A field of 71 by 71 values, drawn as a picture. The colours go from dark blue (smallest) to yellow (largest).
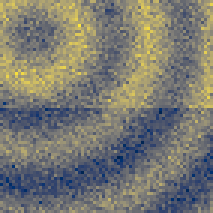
Rings: centred on the top left. Average level on the scale: 50%. Seam: horizontal, 50% of the way down, the top part higher.
